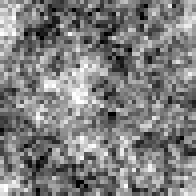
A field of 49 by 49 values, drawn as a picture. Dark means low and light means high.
Average level on the scale: 50%. Slope: none. Ninth with the highest average: centre. Mirror symmetry: none. Grain: blotchy.
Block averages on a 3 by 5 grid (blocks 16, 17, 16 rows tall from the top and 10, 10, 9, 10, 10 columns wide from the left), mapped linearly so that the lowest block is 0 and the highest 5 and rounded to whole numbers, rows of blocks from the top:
30013
25322
21232
